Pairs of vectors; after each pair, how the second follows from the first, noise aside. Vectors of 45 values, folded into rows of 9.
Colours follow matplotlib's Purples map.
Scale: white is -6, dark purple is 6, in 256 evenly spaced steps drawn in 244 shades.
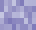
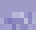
partly zeroed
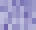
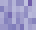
reversed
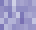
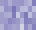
reversed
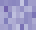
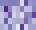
scaled up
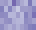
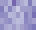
copied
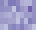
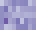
reversed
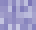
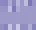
partly zeroed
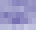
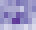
scaled up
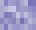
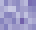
copied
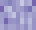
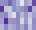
scaled up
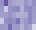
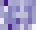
scaled up
